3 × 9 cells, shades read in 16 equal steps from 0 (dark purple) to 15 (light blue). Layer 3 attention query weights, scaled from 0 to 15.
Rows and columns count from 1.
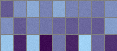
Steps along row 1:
up up down up down same down up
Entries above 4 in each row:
9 9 5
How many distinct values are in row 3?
7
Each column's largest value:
14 10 14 9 12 9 15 8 11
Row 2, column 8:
6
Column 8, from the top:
8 6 7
